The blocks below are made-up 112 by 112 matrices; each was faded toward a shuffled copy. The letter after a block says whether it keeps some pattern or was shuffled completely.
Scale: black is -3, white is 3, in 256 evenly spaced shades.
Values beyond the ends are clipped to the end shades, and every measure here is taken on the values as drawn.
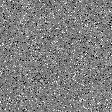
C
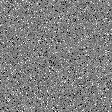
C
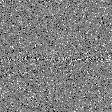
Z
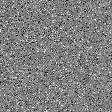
C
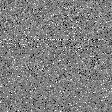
Z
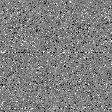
Z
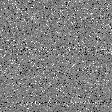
Z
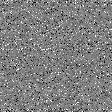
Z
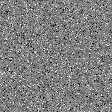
C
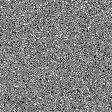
C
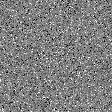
C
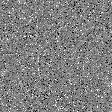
C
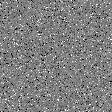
C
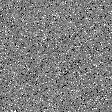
C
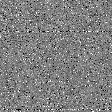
Z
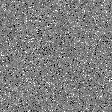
C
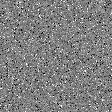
C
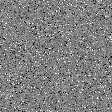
C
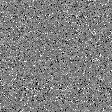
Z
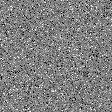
C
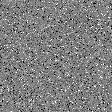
C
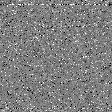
Z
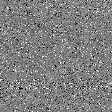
Z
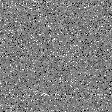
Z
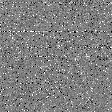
Z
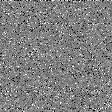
Z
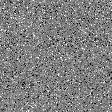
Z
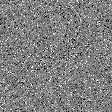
C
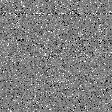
Z
